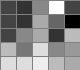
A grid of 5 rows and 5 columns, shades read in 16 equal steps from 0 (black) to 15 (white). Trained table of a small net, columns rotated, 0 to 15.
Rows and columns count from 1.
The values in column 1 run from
4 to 13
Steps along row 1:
down up up down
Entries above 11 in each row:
1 0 0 1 3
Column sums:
36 34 55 43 34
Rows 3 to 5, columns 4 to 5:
3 11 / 8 9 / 11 10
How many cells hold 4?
4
